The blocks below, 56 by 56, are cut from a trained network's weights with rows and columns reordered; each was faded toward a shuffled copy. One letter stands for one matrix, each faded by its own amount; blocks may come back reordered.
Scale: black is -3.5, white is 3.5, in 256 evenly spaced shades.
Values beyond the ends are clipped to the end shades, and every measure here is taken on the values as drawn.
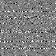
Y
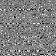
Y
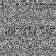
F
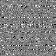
Y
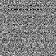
F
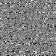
Y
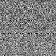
F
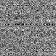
F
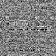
F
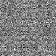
F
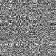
F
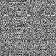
F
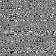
Y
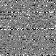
Y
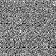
F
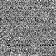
F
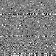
Y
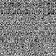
F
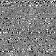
Y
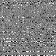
Y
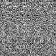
F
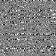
Y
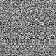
F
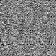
F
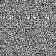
F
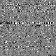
Y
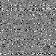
Y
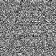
F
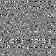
Y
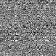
F
